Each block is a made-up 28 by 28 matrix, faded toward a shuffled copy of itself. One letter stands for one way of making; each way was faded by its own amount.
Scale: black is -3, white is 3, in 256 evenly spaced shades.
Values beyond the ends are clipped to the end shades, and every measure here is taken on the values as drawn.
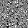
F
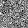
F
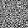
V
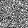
F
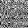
V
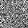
F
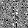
F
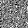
F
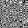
V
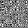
V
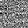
V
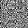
V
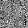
F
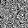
F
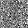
F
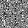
F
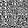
V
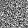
F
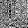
V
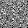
F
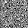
F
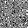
F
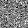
F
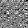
V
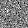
F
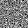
F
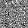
F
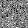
F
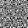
V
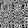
V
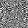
V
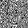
F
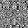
V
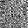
V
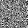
F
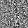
F
